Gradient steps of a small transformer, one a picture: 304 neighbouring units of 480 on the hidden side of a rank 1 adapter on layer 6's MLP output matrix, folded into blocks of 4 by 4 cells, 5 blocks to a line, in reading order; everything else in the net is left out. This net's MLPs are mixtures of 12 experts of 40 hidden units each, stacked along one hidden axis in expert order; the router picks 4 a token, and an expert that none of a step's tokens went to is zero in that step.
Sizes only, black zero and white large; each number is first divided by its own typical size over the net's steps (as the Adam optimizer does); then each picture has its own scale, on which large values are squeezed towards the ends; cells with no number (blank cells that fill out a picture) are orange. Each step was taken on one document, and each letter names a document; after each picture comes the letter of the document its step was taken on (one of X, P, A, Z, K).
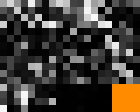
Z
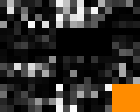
Z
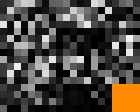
Z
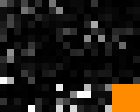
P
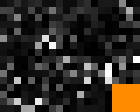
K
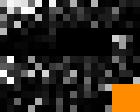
P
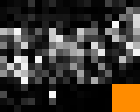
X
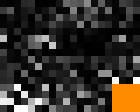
K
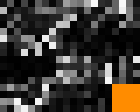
K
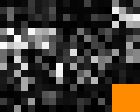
X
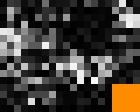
X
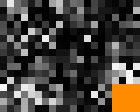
Z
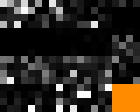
P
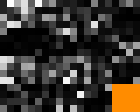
P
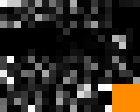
P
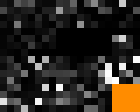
K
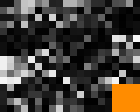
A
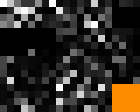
P
